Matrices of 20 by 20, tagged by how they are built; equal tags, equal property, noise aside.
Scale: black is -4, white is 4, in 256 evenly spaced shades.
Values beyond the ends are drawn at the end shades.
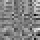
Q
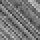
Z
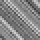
Z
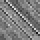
Z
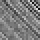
Z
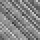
Z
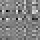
Q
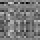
Q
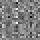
Q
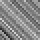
Z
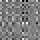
Q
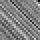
Z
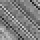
Z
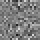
Q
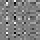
Q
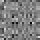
Q
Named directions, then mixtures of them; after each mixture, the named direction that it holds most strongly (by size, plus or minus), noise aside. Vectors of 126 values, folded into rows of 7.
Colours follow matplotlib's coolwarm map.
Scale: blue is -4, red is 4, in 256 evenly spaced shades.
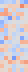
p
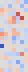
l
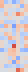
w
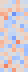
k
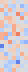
l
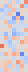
l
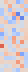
l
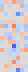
w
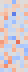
k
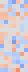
l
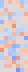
w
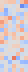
p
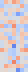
w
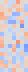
k
